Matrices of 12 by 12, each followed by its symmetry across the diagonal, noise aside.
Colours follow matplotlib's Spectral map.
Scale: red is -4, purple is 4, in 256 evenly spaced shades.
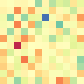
antisymmetric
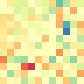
antisymmetric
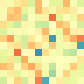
symmetric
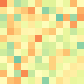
symmetric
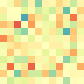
antisymmetric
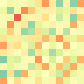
symmetric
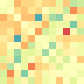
symmetric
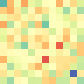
symmetric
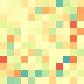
antisymmetric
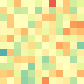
antisymmetric
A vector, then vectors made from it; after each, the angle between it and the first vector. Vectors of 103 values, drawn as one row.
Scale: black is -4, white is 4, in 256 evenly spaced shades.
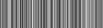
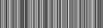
partly aligned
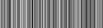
nearly opposite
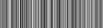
nearly parallel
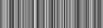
orthogonal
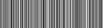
partly aligned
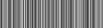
partly opposed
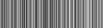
partly aligned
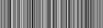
nearly opposite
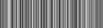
nearly parallel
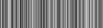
nearly parallel
